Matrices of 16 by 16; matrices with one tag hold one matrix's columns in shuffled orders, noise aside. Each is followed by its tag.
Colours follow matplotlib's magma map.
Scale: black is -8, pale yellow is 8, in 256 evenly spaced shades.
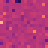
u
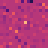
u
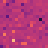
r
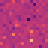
r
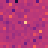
u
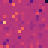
u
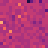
u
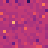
u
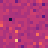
r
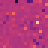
u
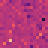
r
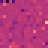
u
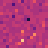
r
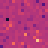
r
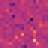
r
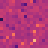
r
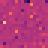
u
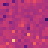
r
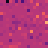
u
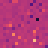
r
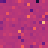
u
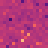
r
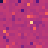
u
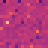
u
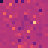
u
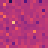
u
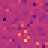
r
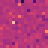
u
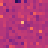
u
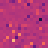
r
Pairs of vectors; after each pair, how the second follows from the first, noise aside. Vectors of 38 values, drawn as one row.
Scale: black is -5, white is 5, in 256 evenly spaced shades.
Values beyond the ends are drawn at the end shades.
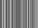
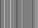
partly zeroed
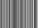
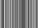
reversed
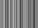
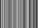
shuffled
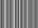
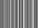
reversed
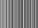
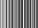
scaled up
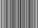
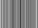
partly zeroed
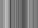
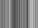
reversed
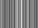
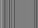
partly zeroed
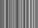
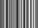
scaled up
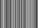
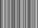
sign-scrambled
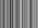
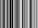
scaled up
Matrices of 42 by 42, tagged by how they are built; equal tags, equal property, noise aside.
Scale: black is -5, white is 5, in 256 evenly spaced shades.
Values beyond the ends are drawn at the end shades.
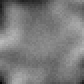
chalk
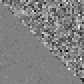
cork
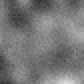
chalk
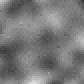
chalk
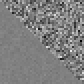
cork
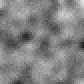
chalk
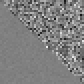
cork
